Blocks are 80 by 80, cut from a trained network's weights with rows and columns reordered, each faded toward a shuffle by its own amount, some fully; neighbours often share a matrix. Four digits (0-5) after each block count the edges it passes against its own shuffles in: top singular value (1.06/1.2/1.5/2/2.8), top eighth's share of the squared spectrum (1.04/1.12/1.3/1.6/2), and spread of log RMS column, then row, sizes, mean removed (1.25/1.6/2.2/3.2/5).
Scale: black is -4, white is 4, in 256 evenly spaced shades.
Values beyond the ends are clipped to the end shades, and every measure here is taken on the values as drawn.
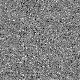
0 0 0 0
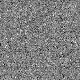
1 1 1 0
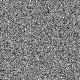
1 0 0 0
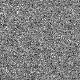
1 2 1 0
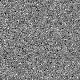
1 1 0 0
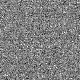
1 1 0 0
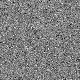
0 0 0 0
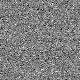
1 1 1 0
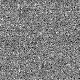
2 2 1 0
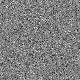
0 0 0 0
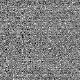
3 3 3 1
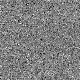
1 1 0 0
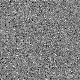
0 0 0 0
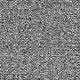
2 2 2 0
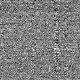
2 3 2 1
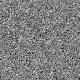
0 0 0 0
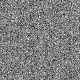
0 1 0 0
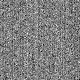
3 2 0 1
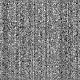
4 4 1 2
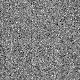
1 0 0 0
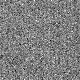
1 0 0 0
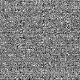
2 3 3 1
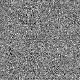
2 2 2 0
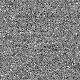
1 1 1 0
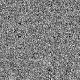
2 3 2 1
